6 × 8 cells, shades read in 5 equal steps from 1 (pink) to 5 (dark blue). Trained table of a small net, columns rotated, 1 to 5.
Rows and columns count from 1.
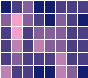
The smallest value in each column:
2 1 3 2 3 2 3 4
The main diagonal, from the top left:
5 1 4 2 4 2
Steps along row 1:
down down up same down same same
